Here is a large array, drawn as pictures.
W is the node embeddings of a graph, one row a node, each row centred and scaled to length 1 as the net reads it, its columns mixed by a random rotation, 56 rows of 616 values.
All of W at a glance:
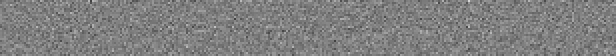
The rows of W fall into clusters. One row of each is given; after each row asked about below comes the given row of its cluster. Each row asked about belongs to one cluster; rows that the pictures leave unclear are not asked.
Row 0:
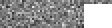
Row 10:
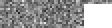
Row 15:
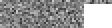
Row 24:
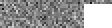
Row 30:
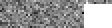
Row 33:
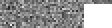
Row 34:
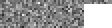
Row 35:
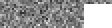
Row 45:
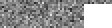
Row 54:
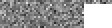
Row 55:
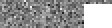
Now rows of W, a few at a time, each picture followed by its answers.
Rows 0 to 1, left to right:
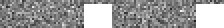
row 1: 0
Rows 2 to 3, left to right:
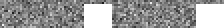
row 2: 45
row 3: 34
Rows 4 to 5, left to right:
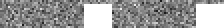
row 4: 35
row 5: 10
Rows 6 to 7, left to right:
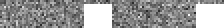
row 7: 30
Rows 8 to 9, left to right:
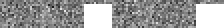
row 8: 55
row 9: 10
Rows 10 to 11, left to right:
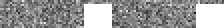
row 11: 30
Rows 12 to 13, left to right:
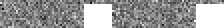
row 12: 24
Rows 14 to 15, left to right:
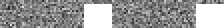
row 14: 33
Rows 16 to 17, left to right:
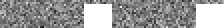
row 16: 54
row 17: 35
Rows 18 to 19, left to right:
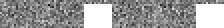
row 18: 55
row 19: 55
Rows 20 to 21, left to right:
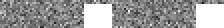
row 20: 54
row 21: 24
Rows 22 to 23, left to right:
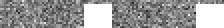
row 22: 10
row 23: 30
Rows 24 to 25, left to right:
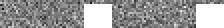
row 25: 0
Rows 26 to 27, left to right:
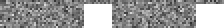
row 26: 34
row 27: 34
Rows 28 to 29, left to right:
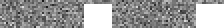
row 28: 33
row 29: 15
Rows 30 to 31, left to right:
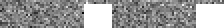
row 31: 30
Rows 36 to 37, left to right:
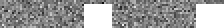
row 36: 45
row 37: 33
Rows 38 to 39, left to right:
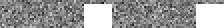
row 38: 45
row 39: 55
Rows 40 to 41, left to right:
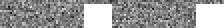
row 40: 33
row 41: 34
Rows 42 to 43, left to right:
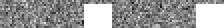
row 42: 10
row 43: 30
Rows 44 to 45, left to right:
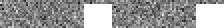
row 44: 24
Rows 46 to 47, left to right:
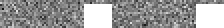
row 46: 24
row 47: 0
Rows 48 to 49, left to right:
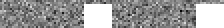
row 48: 54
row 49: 10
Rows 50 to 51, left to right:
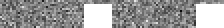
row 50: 33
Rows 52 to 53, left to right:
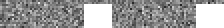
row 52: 34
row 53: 55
